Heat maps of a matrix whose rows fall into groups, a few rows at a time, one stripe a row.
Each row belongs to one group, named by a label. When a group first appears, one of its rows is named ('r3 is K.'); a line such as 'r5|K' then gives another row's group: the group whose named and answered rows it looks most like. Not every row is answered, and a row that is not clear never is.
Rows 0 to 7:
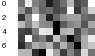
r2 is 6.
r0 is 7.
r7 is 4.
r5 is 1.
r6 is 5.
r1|7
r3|7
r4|5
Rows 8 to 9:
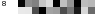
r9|4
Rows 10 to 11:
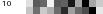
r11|7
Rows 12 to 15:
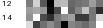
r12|4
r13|4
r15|7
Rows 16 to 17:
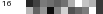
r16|6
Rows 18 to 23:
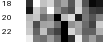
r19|6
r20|1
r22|7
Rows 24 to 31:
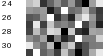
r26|6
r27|6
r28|5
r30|1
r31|1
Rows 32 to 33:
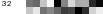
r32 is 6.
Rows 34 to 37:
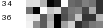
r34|4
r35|5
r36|7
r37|1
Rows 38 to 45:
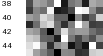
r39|6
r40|7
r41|6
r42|4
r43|1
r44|4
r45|1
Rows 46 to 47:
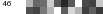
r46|7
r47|5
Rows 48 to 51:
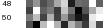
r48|4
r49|1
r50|1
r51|5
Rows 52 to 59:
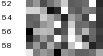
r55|5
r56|6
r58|6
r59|1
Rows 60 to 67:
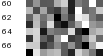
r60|4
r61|7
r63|6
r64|1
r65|4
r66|1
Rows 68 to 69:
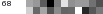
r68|4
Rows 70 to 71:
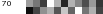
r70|5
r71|6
